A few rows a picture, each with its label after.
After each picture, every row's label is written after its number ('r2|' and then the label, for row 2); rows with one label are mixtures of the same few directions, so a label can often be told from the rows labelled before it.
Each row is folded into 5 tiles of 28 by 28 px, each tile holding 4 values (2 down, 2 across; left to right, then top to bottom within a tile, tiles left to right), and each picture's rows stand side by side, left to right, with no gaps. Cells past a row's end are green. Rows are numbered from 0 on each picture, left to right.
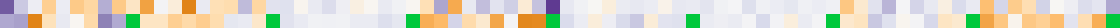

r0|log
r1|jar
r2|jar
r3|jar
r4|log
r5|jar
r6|log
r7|jar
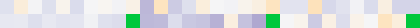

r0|jar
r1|jar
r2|jar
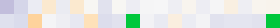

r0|log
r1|jar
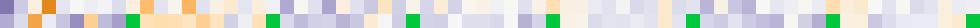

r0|log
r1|jar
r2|jar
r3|jar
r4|log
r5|jar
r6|log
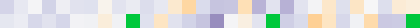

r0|jar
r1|log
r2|log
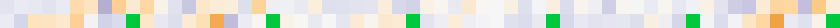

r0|log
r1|log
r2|jar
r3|jar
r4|jar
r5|log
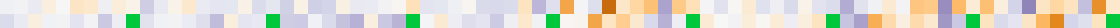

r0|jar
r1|log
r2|jar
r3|log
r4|jar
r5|jar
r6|log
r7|log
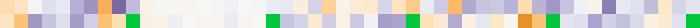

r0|log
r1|jar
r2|jar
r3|jar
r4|jar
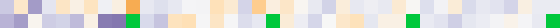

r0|jar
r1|log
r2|log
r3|jar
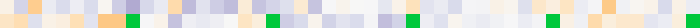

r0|jar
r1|jar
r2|jar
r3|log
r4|jar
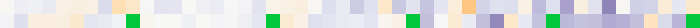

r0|log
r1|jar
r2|log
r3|log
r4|jar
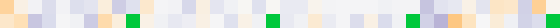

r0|log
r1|log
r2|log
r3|log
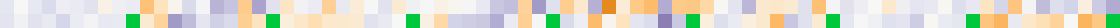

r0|jar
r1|log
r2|jar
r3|log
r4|jar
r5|log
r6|log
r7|jar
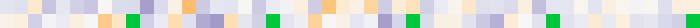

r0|jar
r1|log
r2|jar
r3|log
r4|jar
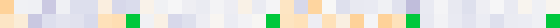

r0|log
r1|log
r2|jar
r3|jar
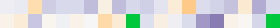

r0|jar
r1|log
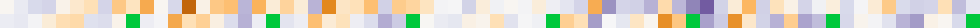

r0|log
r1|jar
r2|jar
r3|log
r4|jar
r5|log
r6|log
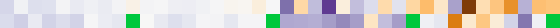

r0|jar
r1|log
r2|jar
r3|jar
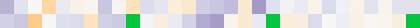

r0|log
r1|log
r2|jar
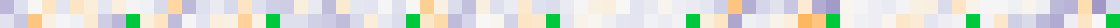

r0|log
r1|jar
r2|jar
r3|log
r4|log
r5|jar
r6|log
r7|log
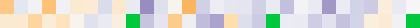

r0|jar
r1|log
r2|jar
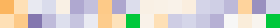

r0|log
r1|log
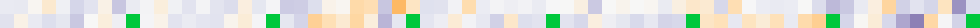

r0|log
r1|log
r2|log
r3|log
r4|jar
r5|jar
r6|log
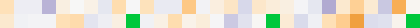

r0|log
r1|jar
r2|log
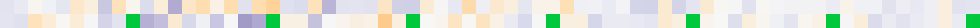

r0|log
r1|jar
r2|jar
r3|jar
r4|log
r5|log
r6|log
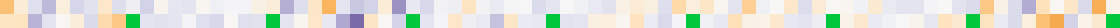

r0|log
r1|jar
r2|log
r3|log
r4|log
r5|jar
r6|jar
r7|log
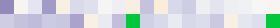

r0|jar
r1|jar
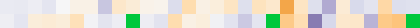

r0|log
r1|jar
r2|log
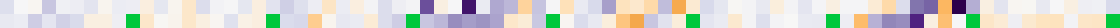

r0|jar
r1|jar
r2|log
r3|jar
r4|log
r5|log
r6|log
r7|jar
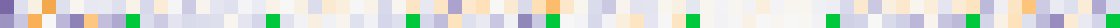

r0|log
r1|jar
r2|jar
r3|jar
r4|log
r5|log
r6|jar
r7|log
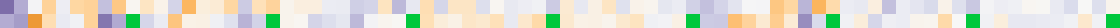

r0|log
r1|jar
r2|log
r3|jar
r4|jar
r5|log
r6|jar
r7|log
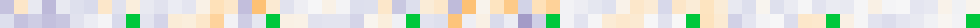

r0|jar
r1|log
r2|log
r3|jar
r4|log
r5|log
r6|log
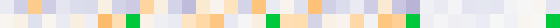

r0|jar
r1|log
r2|jar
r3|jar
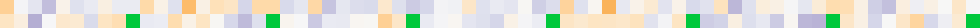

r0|log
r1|jar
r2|jar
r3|log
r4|jar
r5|jar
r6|log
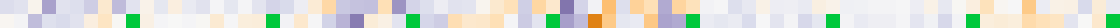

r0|jar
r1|jar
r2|log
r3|log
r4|log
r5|jar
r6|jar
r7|jar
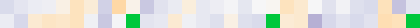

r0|log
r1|log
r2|log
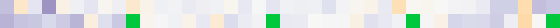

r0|jar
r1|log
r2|log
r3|log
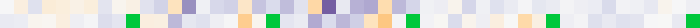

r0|jar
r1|jar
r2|jar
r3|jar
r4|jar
